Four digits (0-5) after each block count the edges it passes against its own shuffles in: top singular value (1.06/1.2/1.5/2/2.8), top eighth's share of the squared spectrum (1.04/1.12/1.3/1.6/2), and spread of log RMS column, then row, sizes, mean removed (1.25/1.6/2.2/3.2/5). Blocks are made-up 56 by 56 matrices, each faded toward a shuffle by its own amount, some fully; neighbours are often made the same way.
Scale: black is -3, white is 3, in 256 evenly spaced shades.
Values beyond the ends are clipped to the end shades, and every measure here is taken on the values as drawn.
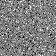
0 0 0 0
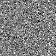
0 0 2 0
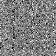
1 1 2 0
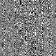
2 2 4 0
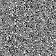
1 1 2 0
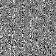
1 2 3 0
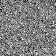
0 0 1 0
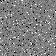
0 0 0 0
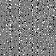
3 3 2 1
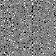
3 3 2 0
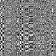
4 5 4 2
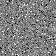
0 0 0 0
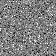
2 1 0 0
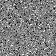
1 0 0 0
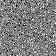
0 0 0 0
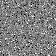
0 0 0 0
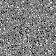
0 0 0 0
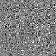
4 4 1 2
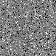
0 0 0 0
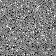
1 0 0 0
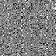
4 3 2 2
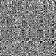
4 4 2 2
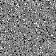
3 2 1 1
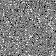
2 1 0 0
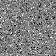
2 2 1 0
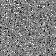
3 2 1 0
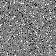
0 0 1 0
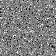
2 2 0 1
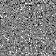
3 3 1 1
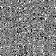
3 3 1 1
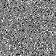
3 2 0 1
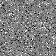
2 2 0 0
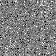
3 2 0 1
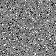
2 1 0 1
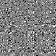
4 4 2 2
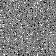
1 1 0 0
